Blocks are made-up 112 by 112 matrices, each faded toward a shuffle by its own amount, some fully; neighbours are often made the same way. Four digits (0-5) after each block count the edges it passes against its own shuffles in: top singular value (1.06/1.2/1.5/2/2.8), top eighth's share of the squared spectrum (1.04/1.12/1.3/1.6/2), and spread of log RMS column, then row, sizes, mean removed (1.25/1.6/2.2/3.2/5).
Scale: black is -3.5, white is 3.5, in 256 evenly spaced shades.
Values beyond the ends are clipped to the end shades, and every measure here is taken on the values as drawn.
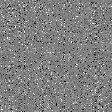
4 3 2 1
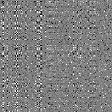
5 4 3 3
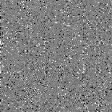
4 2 1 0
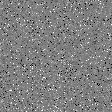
2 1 0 0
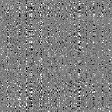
5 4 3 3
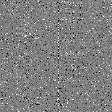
3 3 2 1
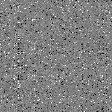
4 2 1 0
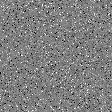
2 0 0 0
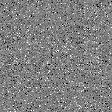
4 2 1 1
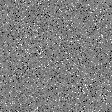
2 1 0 0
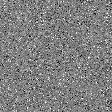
3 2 1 0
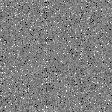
3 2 1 0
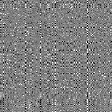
5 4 3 3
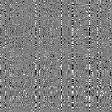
5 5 4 3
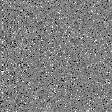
3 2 1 0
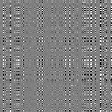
5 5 5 4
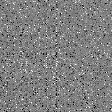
4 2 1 1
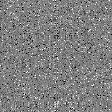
4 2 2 0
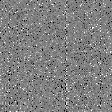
4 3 2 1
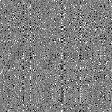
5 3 2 2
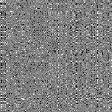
5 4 3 2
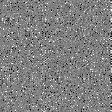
4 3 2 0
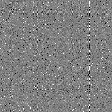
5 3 2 1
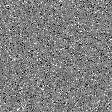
2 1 0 0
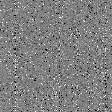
4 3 2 1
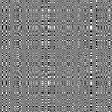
5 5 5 4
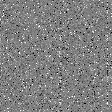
3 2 1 0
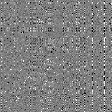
5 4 3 2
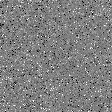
2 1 0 0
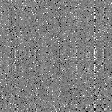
4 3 2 1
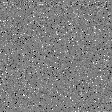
2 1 0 0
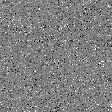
3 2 0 1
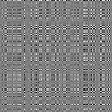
5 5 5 5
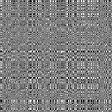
5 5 4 4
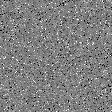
0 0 0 0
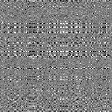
5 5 3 4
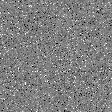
2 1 0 0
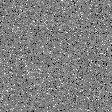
2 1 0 0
